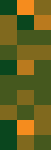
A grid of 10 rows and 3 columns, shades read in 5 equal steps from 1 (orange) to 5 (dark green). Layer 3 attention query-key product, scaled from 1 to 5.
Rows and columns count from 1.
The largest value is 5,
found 5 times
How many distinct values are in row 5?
3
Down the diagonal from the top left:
5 5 4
